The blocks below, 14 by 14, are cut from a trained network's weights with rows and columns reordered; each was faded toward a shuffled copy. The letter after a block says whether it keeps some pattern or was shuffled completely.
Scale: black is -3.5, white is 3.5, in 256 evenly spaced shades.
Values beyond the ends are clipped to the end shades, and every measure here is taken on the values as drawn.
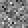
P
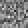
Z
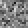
P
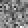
P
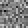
Z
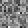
Z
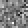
P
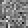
P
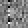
Z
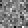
P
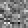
Z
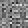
Z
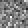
P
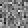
P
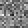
Z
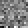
Z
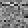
Z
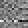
Z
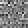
Z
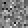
P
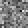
P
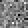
P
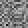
Z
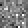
P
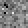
P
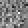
P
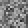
P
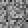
P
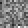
P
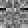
Z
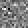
P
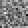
P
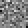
P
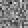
P
